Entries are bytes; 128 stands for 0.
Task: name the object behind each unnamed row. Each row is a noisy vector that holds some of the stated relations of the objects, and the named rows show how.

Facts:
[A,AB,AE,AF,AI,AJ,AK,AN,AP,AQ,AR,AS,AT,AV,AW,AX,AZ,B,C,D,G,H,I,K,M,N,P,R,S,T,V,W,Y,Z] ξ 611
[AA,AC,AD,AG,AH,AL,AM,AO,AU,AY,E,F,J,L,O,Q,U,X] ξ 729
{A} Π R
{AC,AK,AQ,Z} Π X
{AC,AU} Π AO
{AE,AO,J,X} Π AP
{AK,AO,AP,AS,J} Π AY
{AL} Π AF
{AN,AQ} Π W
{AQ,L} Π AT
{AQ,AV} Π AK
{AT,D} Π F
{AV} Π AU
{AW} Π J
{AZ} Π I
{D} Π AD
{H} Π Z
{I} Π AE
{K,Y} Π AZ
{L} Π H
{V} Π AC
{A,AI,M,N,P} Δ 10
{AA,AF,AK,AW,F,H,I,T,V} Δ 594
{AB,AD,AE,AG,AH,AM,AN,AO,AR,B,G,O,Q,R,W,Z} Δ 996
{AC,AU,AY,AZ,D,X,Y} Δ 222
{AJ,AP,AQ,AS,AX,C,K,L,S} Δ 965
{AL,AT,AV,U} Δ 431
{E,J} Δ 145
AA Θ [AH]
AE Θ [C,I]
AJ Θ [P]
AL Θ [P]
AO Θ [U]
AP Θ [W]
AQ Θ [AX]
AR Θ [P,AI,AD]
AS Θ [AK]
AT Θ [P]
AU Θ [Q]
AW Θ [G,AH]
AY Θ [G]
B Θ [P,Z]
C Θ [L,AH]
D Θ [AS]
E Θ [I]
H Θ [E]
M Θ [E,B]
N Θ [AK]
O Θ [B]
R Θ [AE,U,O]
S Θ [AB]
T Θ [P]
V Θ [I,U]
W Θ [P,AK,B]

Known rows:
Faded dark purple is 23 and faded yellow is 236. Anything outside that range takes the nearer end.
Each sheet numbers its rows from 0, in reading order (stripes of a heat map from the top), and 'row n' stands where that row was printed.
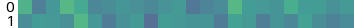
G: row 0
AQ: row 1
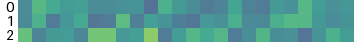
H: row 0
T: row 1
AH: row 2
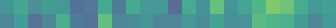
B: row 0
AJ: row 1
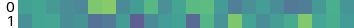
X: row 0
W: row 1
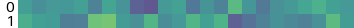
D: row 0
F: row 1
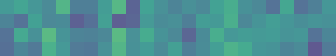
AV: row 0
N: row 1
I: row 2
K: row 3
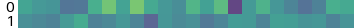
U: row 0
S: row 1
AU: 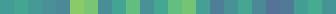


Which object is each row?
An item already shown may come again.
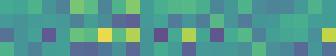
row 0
AO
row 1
D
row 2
AL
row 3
A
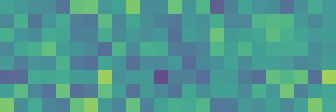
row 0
AA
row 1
T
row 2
AR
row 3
AE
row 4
AI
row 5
AF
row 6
AT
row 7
AD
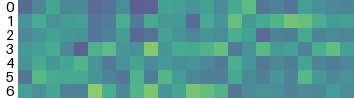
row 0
AS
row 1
B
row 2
AK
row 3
O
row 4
AW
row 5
V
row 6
J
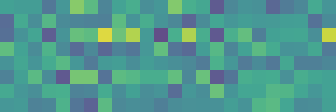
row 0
L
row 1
I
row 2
AL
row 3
R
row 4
AW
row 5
E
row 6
AR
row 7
P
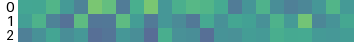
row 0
AO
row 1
AT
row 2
M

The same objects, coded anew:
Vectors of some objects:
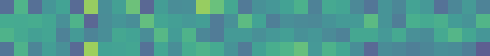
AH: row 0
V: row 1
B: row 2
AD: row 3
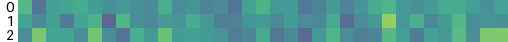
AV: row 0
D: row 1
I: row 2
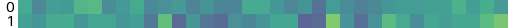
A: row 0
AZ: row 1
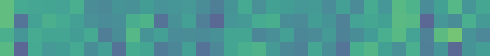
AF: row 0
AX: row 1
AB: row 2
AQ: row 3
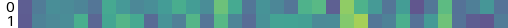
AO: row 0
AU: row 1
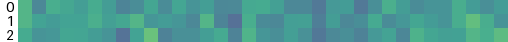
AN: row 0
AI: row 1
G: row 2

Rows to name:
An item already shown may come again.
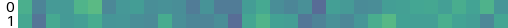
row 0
A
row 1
AV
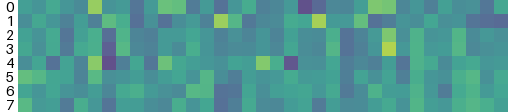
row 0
AK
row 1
F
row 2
D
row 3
D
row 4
H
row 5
T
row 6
AJ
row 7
N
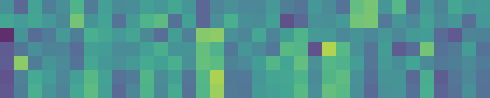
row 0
AS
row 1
AK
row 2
L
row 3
AO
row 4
E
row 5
J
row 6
J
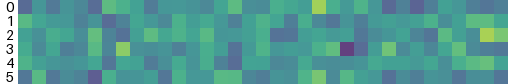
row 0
AL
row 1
R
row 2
AE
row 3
AT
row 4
M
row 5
O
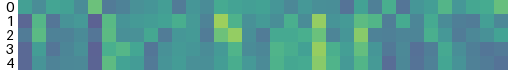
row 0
AW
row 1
U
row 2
AA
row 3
AL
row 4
AL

